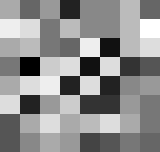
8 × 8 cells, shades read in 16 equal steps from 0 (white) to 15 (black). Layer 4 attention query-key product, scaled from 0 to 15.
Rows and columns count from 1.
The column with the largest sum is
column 6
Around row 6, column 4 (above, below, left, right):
13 5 6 12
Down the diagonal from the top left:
5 2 8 2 2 12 5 9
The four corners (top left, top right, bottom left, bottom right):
5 9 10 9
